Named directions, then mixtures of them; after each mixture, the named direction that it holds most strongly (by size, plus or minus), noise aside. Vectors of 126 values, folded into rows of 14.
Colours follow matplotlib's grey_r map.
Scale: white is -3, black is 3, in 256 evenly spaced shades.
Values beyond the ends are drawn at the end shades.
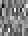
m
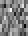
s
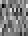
m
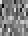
m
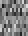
m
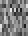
s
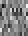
m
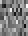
s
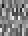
m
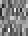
m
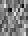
s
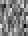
s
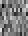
m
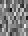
s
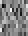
s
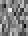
s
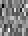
m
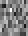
s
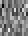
m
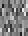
m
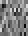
s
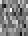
s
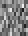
s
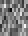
s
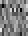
m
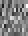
m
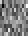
m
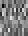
m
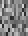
m
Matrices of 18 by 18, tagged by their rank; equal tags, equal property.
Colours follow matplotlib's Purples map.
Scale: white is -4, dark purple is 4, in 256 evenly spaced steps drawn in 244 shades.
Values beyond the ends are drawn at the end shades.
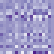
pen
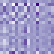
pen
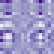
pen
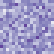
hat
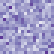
hat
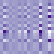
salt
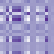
salt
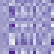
pen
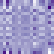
pen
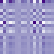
salt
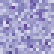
hat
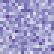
hat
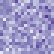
hat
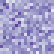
hat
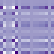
salt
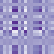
salt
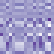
pen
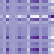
salt
